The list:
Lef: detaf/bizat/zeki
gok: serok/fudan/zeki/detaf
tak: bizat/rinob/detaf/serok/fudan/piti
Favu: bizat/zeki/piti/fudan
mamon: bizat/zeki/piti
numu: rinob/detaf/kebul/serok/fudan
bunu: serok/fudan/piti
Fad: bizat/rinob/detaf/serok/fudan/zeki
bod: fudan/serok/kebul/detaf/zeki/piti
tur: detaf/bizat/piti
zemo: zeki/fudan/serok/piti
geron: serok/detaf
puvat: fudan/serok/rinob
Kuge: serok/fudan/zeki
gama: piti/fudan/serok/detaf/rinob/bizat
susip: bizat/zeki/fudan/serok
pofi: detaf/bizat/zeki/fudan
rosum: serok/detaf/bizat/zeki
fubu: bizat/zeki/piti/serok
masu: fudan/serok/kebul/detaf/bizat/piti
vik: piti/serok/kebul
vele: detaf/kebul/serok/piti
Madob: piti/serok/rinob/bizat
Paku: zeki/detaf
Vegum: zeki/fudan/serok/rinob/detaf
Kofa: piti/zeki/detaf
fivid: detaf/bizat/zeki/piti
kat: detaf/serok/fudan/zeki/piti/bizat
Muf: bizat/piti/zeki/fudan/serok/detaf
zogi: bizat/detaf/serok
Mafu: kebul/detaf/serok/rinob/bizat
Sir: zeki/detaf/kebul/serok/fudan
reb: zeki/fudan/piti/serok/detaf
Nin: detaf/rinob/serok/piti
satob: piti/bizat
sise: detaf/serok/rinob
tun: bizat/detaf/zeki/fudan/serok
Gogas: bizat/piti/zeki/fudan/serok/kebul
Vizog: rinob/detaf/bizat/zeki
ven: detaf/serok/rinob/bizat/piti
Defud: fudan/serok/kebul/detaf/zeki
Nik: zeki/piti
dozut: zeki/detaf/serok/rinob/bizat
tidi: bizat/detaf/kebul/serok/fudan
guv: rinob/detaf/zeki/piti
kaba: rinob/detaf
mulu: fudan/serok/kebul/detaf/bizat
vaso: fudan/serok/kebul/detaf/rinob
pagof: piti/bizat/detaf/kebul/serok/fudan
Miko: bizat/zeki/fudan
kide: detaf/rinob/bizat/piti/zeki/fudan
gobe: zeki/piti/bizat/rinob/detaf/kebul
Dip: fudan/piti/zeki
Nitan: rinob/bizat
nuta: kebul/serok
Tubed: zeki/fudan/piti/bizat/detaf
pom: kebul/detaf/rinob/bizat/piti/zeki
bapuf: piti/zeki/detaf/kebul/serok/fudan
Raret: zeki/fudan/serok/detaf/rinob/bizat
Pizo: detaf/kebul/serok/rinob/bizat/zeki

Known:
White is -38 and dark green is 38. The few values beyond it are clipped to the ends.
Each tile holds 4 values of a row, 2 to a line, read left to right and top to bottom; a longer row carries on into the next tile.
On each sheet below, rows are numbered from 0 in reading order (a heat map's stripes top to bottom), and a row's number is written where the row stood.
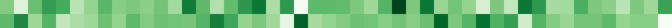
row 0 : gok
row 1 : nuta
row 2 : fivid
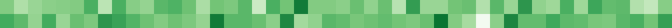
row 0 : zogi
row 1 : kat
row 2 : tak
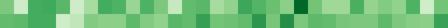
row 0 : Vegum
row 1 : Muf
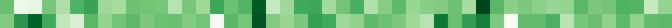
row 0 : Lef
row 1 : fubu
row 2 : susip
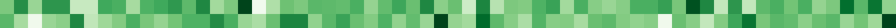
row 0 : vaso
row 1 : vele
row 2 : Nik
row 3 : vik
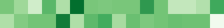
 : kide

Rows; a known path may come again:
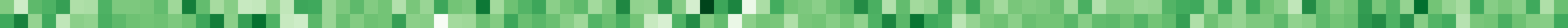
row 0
gok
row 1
Lef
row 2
satob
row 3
Kuge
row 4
tun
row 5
reb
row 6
Muf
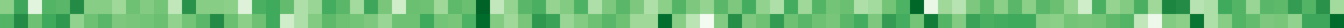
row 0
kat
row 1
Vegum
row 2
fubu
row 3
tak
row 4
Pizo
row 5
vaso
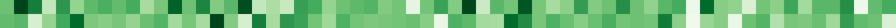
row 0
vik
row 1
pom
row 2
pagof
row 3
Nitan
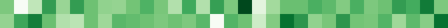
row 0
pofi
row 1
vele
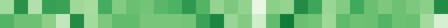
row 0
Defud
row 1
tur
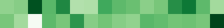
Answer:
bunu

